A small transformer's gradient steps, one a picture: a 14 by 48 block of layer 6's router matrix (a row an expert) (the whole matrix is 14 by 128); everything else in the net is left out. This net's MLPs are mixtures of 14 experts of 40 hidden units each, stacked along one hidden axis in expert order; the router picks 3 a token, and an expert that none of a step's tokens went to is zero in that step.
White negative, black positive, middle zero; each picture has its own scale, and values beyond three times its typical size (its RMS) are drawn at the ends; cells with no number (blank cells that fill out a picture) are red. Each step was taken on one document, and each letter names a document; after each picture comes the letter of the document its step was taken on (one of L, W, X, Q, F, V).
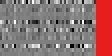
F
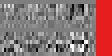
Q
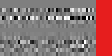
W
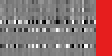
F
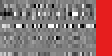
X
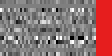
W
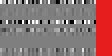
F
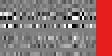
X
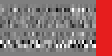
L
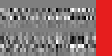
W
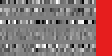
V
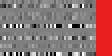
X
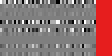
F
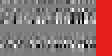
Q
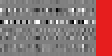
V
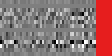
Q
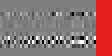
L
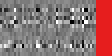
Q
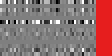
V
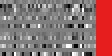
X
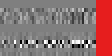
L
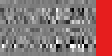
Q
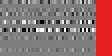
F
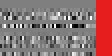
X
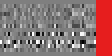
L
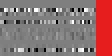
V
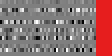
V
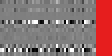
F
